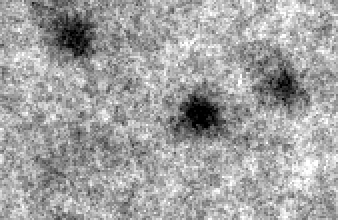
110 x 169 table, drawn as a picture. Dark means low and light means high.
Grain: blotchy. Dips: three. Mirror symmetry: none. Ninth with the highest average: bottom right.
